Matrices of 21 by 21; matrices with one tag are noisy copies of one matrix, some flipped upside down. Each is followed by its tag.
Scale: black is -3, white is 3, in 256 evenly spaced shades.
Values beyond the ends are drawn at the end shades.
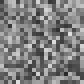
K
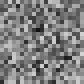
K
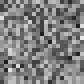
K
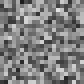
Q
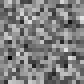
Q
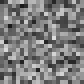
Q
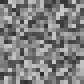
Q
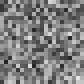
K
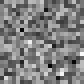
Q
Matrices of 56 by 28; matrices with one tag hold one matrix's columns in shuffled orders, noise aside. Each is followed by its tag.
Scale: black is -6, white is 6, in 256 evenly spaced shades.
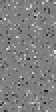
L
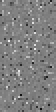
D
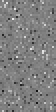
L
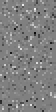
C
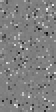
C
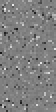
C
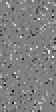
L
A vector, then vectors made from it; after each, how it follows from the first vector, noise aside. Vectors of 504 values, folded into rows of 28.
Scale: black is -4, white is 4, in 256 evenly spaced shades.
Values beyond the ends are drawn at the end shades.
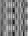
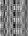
reversed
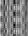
reversed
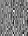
sign-scrambled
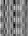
reversed
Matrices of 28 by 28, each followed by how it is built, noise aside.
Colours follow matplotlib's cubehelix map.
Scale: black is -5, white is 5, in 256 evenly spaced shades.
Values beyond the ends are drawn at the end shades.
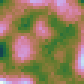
smooth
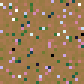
sparse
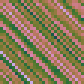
Toeplitz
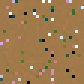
sparse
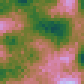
smooth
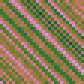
Toeplitz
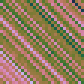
Toeplitz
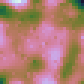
smooth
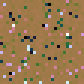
sparse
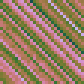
Toeplitz
